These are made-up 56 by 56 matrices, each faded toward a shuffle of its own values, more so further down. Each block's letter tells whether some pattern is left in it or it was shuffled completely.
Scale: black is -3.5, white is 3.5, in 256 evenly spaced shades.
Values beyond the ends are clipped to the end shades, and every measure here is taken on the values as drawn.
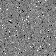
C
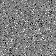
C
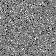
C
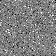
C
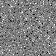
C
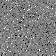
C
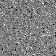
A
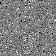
A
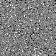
C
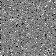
A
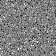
C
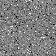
A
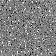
C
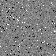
C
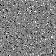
A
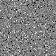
A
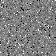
C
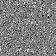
A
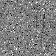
A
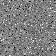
C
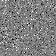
A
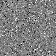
A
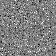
C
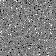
A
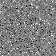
C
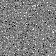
C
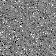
C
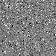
A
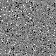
A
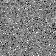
A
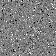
C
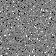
C
